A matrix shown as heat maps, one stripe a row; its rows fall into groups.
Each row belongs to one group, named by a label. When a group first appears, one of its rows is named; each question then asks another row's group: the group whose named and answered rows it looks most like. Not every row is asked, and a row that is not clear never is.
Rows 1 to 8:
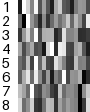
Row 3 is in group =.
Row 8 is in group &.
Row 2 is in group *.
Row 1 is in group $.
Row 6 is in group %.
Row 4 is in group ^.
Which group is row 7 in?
&
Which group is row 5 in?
$
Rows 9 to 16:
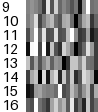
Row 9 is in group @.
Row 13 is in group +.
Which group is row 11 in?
%
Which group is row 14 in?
$
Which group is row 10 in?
$
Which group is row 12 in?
$
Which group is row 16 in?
%
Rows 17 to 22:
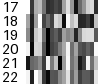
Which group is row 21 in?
@
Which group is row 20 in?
*
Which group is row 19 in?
*
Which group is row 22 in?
*
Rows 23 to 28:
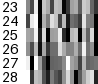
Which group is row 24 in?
$
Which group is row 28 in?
*
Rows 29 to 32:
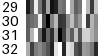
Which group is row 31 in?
@
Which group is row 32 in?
^
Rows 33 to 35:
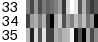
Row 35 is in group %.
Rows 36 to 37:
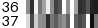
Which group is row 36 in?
%
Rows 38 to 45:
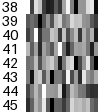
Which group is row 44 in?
=
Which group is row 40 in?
$
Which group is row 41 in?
+
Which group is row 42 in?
$
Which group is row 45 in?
=
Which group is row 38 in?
*
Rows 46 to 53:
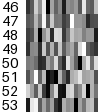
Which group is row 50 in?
@
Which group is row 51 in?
=
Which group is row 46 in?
=
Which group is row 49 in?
=
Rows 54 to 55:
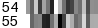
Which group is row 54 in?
+
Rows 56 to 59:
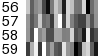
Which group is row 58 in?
%
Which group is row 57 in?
^
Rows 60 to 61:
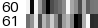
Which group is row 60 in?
*
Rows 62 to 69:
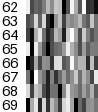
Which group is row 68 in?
*
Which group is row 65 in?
*
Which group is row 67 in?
*
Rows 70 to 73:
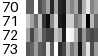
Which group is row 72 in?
^
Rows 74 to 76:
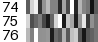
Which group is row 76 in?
%
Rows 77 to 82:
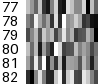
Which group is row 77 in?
&
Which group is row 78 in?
%
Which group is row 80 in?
+
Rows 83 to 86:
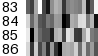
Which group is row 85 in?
^
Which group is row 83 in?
&
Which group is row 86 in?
*
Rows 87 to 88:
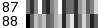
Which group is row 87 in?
&
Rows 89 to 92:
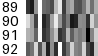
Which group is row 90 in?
&
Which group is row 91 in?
&
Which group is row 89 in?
^
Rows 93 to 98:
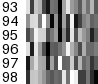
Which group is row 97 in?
=
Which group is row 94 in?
%
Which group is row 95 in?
%
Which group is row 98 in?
%
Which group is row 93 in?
*
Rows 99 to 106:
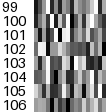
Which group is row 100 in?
=
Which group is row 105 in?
&
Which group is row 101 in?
+
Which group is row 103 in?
^
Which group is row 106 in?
@
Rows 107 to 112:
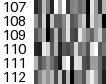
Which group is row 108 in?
+
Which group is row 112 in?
=
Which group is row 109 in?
+
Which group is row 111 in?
^
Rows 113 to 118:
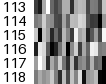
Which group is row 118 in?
%
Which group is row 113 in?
^
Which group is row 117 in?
$
